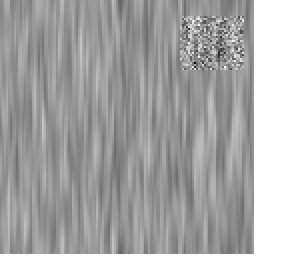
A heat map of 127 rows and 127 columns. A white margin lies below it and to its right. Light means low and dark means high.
Roughest part: top right. Histogram: heavy tails on both sides. Odd patch: rougher, in the top right. Mirror symmetry: none. Grain: streaks running down.
